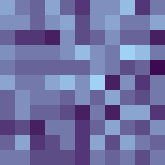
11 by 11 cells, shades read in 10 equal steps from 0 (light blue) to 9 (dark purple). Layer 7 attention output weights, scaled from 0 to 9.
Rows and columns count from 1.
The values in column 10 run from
1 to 7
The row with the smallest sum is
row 4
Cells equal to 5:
25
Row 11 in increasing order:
4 4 4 4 4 5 6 6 6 6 7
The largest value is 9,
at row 5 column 11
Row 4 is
3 4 4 4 3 1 3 4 0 1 4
